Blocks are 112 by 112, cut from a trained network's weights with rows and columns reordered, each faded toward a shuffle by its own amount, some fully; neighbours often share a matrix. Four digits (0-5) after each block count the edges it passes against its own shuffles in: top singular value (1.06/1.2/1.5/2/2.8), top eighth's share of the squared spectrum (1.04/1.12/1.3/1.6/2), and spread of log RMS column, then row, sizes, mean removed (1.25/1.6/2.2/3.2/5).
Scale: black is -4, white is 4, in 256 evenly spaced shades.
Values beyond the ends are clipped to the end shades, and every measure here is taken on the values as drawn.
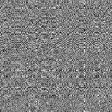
5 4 2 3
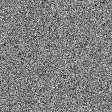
0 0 0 0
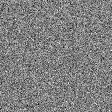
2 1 0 0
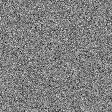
0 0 0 0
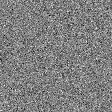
0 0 0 0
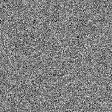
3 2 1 2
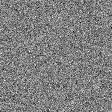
0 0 0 0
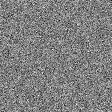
0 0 0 0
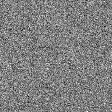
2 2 1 1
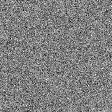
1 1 0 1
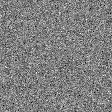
2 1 0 0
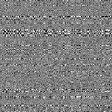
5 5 2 4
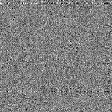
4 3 1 2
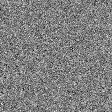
1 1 0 0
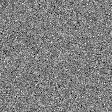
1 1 0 0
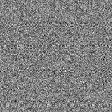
4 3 0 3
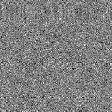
4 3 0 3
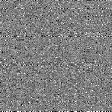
4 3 0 3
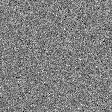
1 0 0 0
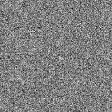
3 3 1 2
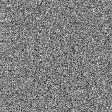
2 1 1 0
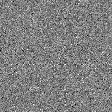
3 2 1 1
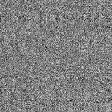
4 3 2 2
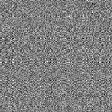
5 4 2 3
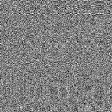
4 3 2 2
